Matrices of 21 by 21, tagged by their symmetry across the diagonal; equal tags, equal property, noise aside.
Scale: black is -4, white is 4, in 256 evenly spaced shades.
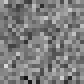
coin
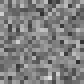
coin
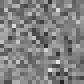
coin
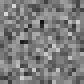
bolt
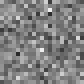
coin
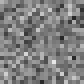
coin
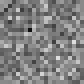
bolt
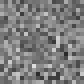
coin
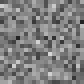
coin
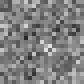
bolt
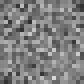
bolt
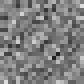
bolt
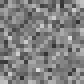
bolt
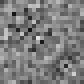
bolt
